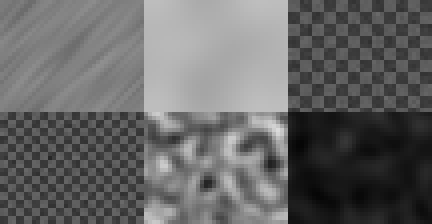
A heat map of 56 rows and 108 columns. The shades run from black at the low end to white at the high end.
The table splits into 2 rows of 3 panels. Panel 1,1: middling, slanting up to the right, faint in contrast. Panel 1,2: high, smooth, faint in contrast. Panel 1,3: low, checkered. Panel 2,1: low, checkered. Panel 2,2: middling, blotchy, strong in contrast. Panel 2,3: very low, blotchy, faint in contrast.
